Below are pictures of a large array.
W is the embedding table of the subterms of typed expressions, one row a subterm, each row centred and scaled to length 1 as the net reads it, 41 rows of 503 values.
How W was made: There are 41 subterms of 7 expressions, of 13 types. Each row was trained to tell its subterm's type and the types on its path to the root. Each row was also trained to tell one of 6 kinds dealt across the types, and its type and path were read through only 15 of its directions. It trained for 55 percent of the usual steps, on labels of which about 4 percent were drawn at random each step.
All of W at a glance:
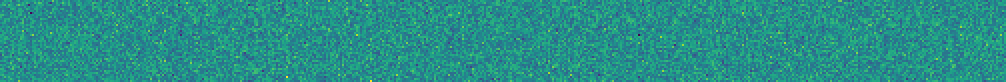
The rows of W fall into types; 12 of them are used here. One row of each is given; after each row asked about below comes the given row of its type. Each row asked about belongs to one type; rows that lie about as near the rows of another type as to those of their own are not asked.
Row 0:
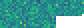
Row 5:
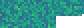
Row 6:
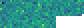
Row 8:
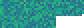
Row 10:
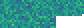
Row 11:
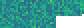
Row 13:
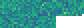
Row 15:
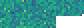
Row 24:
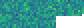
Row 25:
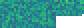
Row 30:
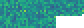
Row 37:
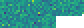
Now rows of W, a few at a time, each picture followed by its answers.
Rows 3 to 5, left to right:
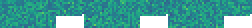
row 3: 6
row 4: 6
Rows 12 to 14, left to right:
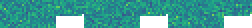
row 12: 5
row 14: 8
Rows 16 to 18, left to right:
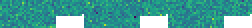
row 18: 37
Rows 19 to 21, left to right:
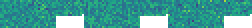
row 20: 30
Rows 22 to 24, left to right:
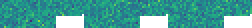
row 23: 30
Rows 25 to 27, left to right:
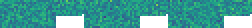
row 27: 11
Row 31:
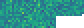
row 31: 10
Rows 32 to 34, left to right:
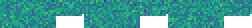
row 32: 8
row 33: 5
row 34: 8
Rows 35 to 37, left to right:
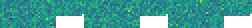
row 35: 11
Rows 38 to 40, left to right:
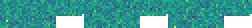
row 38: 0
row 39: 25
